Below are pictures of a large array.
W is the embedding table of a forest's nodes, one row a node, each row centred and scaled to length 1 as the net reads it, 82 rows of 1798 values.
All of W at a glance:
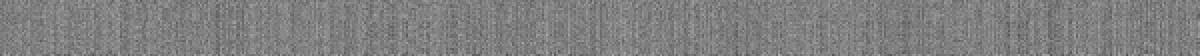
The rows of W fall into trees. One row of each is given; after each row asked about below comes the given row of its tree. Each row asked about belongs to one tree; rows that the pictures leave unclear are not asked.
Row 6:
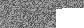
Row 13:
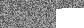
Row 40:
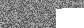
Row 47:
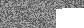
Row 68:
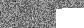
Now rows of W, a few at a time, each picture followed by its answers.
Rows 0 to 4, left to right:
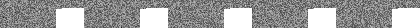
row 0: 47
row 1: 6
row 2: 47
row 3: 13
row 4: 6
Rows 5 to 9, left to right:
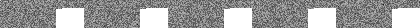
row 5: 6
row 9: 47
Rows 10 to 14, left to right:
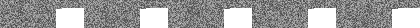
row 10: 40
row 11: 40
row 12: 68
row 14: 13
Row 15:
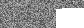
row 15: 47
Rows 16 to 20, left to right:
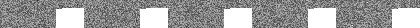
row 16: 68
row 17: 40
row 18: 68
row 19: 40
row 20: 47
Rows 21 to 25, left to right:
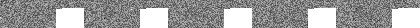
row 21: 6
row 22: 68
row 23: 68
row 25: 68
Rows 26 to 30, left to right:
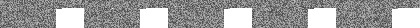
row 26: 68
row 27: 47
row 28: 13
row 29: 68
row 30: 40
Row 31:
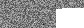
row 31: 6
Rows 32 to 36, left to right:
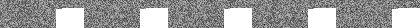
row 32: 68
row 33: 40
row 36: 6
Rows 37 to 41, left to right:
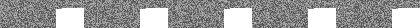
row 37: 40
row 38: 47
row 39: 40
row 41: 40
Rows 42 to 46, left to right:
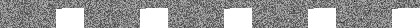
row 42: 68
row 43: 6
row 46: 13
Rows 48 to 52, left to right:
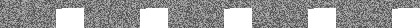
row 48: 13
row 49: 6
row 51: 40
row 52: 40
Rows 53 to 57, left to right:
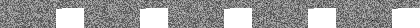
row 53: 40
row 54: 40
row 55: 40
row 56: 47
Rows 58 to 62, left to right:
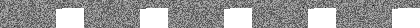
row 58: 13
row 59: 68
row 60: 6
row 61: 47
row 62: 47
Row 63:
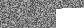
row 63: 13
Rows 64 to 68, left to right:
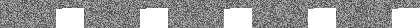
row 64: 68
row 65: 68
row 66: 68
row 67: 40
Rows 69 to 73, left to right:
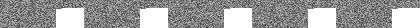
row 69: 13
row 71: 47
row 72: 40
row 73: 40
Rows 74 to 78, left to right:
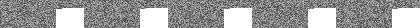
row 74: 68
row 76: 40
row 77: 6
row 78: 40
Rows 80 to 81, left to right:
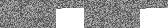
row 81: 13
